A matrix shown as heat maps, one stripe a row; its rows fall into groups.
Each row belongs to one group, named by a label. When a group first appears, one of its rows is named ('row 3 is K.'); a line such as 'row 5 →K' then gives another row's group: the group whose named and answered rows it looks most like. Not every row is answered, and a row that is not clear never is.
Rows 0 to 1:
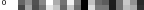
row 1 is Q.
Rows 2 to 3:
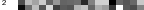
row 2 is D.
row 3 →D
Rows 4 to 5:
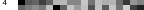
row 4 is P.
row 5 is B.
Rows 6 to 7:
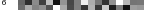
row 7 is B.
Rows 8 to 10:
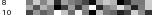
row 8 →D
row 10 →Q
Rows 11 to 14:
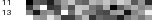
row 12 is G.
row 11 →P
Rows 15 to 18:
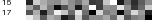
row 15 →D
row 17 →Q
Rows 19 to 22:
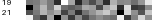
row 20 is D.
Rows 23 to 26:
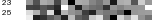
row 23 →G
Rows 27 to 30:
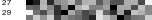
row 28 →G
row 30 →D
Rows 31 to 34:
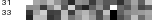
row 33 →G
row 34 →G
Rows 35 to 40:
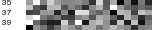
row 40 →P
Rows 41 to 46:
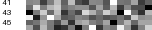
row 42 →B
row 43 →D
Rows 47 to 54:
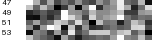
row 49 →P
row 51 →Q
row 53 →P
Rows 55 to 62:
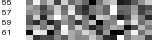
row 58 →Q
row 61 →G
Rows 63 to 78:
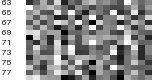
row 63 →D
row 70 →P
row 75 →Q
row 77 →Q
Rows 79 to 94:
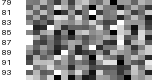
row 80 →Q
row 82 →Q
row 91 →D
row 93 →Q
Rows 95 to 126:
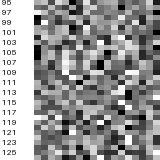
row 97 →B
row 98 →P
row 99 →P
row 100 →B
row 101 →B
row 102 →D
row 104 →P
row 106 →D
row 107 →Q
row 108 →Q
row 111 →G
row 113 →D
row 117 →G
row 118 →B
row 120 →D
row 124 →G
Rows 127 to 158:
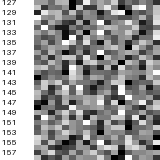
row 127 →B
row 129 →D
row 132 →P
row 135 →Q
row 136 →D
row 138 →Q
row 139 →G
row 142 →P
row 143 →D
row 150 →P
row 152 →D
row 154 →B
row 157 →G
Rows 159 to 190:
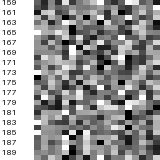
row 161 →G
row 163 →Q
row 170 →D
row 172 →Q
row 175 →G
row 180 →P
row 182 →D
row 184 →D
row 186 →B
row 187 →Q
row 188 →B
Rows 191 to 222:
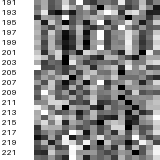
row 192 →Q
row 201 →G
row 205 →G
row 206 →B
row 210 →G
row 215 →D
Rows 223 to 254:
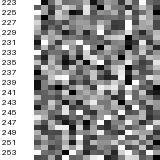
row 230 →D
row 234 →G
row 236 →D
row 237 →D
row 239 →D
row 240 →P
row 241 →B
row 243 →G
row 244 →D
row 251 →P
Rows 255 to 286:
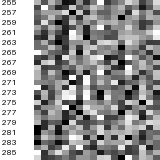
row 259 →P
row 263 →P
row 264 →G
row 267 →G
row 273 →Q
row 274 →Q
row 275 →G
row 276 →B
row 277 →G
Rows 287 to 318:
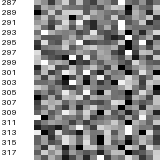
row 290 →B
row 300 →G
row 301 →Q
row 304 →B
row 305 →Q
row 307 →D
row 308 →G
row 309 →Q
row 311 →D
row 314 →Q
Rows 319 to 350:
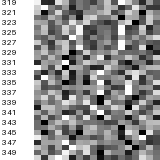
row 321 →G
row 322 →G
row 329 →B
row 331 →B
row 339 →Q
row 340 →D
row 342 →Q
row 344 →G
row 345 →G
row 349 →Q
